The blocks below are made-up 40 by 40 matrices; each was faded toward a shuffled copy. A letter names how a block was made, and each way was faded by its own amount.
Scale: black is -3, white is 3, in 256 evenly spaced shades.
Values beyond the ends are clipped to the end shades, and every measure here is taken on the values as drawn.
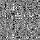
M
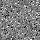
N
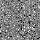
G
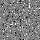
N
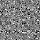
M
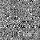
M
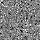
G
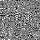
M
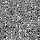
G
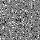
G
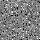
N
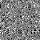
M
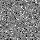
N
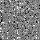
G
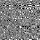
M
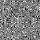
M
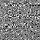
M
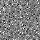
N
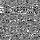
M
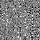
G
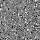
N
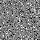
N
